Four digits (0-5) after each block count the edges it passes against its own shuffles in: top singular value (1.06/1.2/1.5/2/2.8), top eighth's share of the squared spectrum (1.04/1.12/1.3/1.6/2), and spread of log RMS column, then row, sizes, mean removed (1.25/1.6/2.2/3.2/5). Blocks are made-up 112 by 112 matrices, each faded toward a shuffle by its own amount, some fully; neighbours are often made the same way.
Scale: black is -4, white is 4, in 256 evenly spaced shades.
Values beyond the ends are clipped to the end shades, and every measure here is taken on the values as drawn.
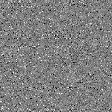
4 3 1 2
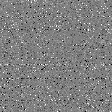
4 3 1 2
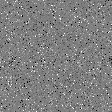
2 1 0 0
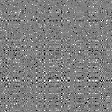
5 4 3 3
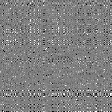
5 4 3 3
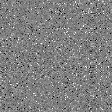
4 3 1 2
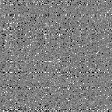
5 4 2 3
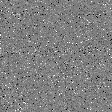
2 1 0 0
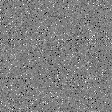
3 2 0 1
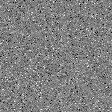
0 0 0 0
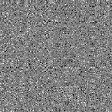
4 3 2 2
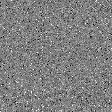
3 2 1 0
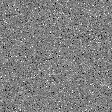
2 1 0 0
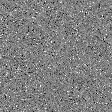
0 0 0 0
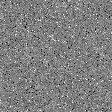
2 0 0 0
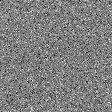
2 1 0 0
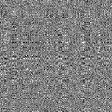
5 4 3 3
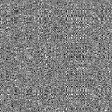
5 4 3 3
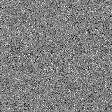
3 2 0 0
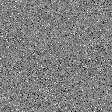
2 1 0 0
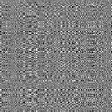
5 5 4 4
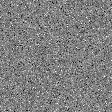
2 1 0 0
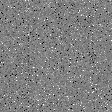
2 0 0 0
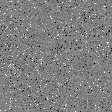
1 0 0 0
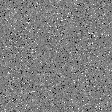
1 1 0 0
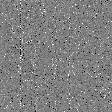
3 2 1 0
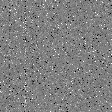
2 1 1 0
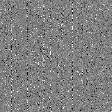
3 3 3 0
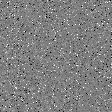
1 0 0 0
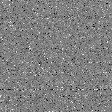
2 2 0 2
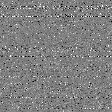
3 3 0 3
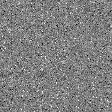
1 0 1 0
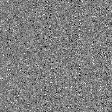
1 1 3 0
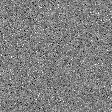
0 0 0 0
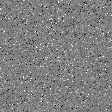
0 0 0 0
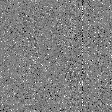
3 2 2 0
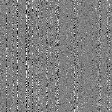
3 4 4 0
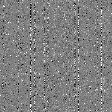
3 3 3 0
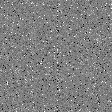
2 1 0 0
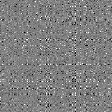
5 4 3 3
